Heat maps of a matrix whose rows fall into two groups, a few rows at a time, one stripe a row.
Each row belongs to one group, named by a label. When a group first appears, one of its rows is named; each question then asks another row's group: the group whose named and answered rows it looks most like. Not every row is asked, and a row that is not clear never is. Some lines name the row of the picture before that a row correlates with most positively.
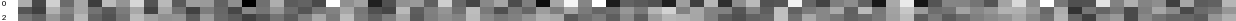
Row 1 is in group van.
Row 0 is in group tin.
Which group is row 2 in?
van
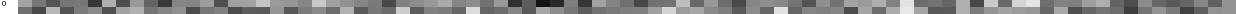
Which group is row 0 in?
tin
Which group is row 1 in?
van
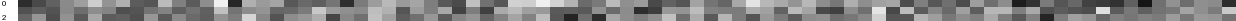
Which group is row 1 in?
tin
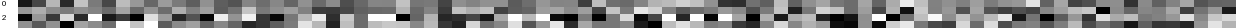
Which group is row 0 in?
van
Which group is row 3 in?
van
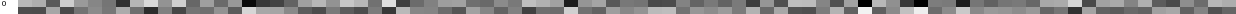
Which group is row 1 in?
van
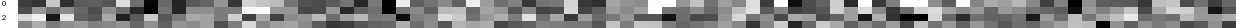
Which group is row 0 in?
van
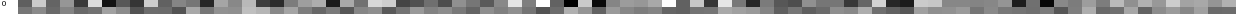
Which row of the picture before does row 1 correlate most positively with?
1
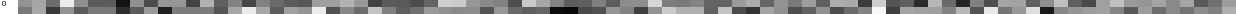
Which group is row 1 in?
tin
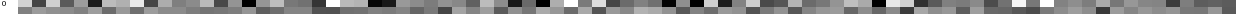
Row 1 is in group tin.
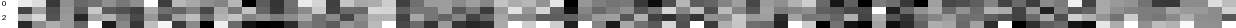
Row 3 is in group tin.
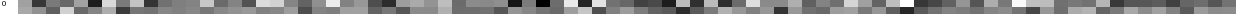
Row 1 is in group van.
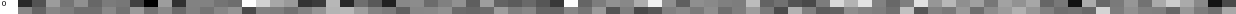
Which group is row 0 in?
van
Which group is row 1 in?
tin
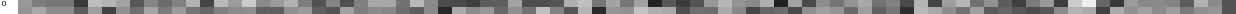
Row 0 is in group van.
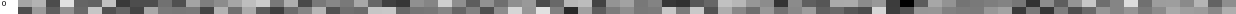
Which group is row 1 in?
tin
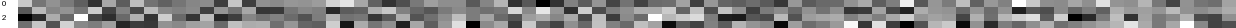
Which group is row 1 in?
tin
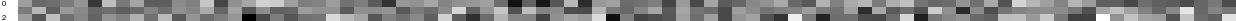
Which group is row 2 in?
tin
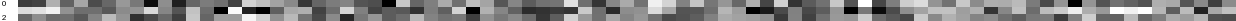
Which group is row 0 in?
van
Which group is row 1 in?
tin
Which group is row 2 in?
van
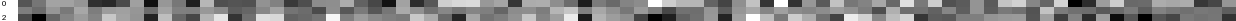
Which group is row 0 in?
van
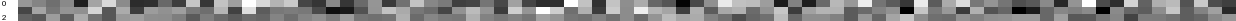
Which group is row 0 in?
van
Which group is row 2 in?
van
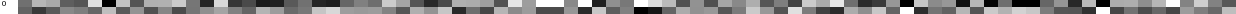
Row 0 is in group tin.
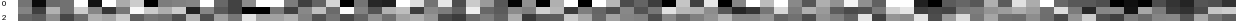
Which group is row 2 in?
van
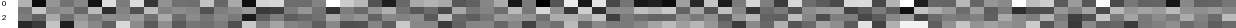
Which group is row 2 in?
tin
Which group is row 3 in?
van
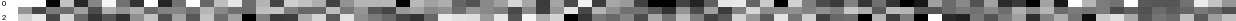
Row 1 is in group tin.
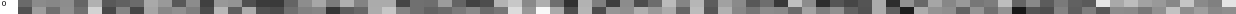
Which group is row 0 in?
tin
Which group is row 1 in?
tin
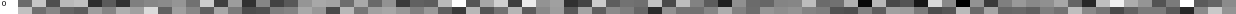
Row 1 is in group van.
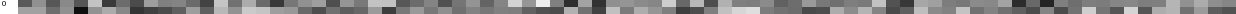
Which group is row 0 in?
tin
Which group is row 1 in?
van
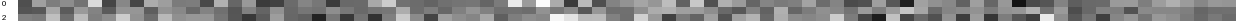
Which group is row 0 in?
tin
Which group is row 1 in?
van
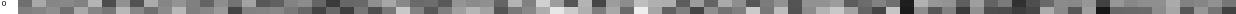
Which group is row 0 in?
tin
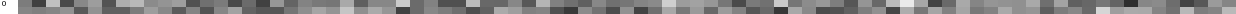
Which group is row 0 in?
van
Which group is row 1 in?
tin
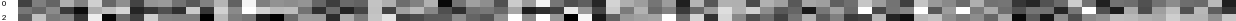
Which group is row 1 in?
van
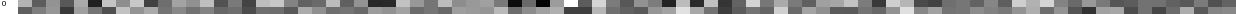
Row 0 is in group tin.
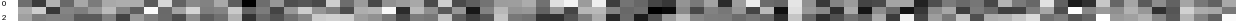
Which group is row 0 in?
tin
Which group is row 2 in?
tin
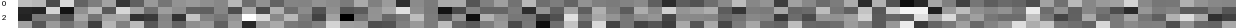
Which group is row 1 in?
van
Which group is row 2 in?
van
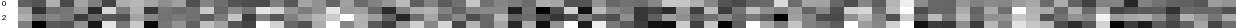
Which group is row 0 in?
van
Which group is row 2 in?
tin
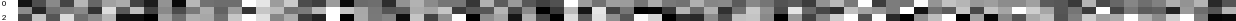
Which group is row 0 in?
van
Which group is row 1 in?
tin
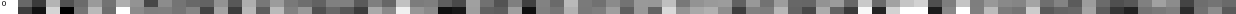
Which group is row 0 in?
van
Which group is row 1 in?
van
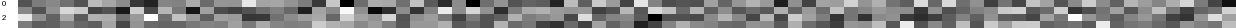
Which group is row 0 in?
van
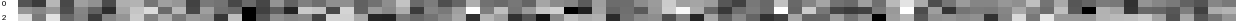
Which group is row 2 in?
tin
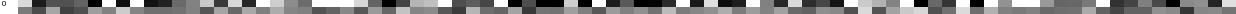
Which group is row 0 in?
tin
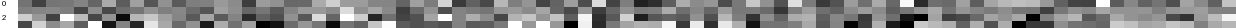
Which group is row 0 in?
tin
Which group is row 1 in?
tin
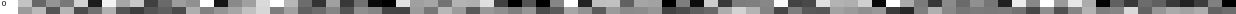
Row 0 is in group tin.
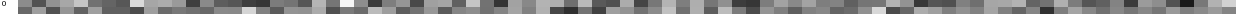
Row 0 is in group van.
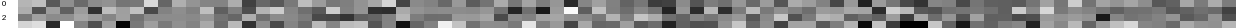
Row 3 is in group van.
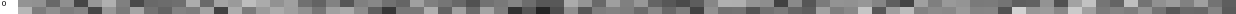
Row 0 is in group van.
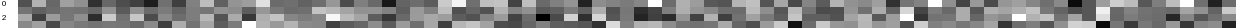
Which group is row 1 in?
tin
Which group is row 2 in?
tin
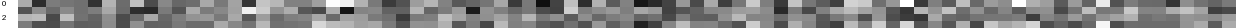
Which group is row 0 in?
tin
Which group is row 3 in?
tin
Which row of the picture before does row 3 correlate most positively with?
1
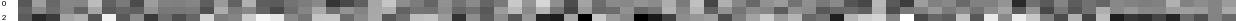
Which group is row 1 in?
tin
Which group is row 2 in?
tin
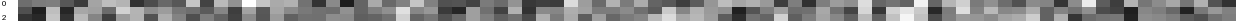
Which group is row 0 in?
van
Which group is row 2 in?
van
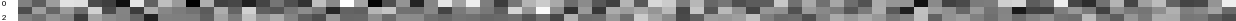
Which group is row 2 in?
van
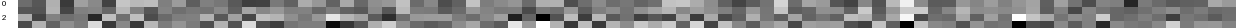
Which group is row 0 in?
van
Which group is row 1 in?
van
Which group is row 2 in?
tin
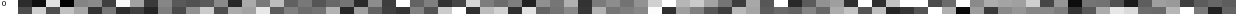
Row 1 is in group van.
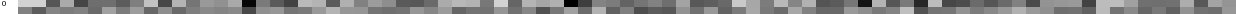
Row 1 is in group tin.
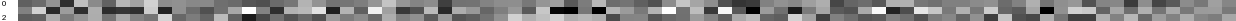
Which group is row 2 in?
tin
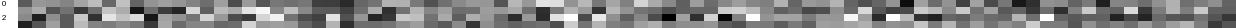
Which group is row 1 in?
van
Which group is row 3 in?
van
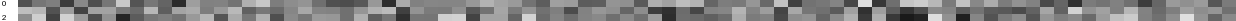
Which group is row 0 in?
van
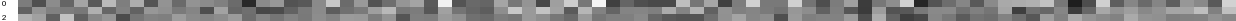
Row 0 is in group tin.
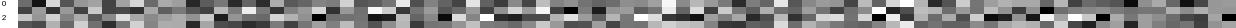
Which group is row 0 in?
van
